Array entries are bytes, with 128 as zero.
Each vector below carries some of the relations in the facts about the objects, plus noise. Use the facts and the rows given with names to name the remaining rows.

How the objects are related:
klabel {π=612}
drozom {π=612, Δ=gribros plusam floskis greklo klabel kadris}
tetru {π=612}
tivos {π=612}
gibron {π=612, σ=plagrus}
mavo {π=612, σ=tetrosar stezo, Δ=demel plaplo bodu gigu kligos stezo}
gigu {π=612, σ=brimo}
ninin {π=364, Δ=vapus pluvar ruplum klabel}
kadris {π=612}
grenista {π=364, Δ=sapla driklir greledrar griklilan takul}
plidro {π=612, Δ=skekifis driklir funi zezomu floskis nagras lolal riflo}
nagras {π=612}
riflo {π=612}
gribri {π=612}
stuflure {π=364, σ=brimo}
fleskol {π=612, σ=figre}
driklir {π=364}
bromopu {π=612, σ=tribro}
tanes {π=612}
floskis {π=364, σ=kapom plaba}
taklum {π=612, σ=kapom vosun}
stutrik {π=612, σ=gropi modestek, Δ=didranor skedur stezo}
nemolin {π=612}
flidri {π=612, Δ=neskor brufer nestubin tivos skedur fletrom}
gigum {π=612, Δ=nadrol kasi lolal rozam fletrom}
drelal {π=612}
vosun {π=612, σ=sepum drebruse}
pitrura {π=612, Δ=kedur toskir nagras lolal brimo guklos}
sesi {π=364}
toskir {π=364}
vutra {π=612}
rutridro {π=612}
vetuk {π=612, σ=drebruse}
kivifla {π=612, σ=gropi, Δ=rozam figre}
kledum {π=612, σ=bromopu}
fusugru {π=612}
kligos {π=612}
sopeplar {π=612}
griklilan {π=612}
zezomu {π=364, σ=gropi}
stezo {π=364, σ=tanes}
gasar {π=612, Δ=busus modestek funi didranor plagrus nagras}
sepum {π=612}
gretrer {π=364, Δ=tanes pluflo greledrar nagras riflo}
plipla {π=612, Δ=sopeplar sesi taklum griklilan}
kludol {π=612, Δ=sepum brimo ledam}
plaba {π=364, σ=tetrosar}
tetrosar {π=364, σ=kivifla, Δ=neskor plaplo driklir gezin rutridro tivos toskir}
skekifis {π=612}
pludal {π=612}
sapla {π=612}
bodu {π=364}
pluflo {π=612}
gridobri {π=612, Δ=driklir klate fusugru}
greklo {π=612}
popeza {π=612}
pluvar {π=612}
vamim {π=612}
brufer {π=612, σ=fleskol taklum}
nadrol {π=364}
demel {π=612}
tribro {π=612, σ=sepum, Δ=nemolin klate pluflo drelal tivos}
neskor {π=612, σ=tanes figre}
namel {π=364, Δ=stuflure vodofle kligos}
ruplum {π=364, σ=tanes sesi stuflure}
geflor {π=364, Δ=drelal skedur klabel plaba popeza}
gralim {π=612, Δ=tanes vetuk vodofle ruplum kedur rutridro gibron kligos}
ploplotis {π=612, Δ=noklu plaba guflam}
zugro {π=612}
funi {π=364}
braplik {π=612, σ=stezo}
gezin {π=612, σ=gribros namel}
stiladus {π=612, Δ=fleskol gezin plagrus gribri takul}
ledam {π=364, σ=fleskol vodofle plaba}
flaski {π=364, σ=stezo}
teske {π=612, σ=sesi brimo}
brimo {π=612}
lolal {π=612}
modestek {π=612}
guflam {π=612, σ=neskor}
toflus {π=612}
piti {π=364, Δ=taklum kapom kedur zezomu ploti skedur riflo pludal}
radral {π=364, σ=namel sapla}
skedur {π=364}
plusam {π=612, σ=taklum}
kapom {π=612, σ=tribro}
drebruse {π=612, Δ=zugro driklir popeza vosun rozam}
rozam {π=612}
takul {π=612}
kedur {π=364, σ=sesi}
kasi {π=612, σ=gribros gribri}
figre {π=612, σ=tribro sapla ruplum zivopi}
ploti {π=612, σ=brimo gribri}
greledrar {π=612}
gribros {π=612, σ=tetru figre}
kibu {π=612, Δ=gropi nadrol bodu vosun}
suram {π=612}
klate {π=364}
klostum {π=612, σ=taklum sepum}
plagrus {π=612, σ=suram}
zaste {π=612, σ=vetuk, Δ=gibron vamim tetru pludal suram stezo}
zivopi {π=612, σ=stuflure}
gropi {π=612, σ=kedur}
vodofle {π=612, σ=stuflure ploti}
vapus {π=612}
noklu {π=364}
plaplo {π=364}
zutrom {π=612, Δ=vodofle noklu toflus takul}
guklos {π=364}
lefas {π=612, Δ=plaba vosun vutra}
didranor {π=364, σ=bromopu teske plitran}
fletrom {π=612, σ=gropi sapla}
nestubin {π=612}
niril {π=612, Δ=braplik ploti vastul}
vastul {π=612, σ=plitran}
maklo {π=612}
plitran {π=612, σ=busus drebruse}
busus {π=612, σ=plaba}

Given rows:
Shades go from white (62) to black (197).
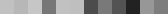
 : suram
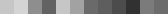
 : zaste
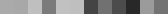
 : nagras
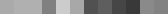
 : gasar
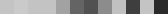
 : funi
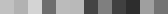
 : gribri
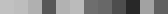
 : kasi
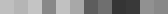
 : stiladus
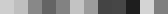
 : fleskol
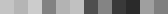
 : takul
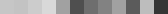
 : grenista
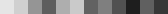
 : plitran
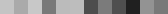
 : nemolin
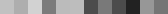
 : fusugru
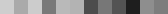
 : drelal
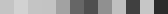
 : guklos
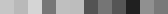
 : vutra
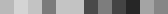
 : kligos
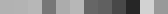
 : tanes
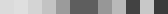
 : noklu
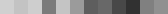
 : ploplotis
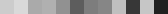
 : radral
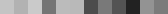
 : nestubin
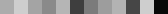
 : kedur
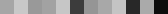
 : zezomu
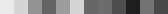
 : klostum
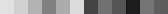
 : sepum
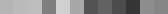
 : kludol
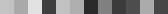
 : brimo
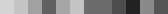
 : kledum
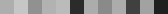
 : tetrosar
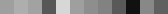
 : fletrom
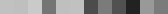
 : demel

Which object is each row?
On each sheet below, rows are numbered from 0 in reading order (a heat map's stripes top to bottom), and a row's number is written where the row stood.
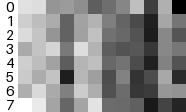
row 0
didranor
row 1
guflam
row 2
brufer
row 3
gigum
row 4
vastul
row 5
teske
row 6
gralim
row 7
vosun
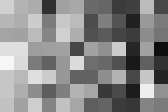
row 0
zivopi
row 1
modestek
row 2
plidro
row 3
plaba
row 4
taklum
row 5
driklir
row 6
neskor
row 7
gridobri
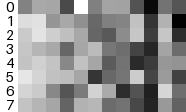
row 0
gropi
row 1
floskis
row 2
bodu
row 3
gezin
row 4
zutrom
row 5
geflor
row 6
figre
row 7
plagrus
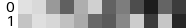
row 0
vetuk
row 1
nadrol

